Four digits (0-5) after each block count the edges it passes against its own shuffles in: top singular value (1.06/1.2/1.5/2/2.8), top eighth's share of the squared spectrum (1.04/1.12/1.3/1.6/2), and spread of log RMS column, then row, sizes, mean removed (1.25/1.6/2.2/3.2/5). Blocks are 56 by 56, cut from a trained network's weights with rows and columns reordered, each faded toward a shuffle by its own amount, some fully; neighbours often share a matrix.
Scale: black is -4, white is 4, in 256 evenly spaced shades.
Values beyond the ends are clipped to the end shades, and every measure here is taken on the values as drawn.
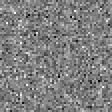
0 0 0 0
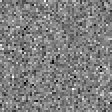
0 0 0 0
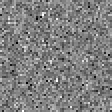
0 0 0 0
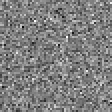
1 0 0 0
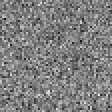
2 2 0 1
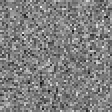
0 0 0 0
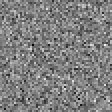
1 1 0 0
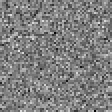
1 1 0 0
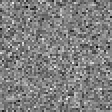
0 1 0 0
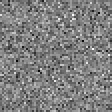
0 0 0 0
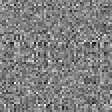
4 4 1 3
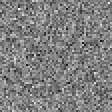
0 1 0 0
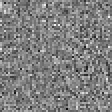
3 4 2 2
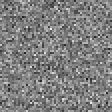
1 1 0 0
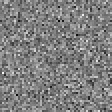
0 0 0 1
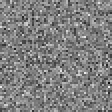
1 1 0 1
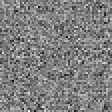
3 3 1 2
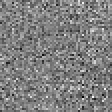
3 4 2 2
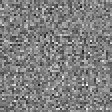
3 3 1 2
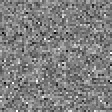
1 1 0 0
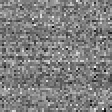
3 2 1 0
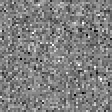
1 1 0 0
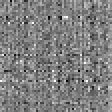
3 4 0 3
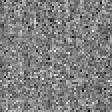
1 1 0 1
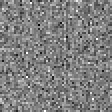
1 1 0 0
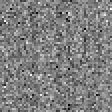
2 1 0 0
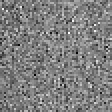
1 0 0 0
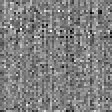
3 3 0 2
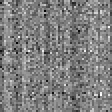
3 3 0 2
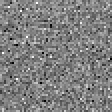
1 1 0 0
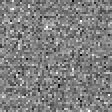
1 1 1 0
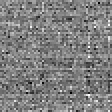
3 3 2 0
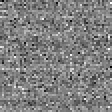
2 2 1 0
